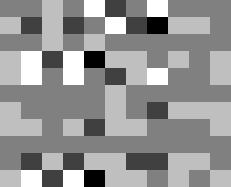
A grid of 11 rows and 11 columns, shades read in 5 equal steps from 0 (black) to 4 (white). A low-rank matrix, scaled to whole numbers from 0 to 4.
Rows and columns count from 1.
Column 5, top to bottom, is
4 2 3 0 2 2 2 1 2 3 0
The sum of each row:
26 23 24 28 30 23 26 27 22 23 28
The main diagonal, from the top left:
2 1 3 4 2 3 2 2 2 3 3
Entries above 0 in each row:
11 10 11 10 11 11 11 11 11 11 10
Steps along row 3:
same up down up down same same same same same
